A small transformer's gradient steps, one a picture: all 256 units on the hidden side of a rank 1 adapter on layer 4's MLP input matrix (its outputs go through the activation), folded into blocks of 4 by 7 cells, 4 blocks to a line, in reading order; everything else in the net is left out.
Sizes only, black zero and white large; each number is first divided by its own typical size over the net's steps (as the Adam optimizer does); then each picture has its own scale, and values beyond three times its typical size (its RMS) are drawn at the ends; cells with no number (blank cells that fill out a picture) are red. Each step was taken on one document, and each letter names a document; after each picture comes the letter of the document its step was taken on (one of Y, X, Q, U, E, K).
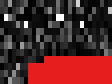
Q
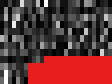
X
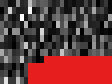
X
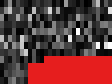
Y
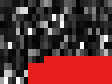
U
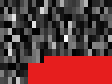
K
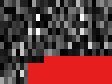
Y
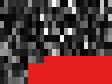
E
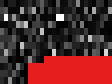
Q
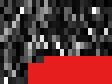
X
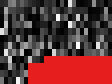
Q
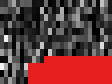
E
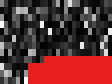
U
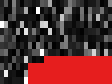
U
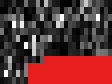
X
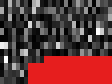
Y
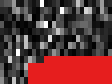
E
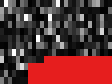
Y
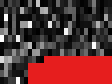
Q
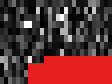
Q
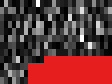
Y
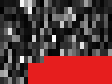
X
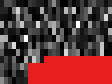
E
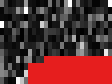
U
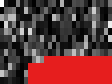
K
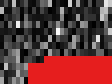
E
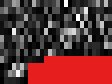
Y
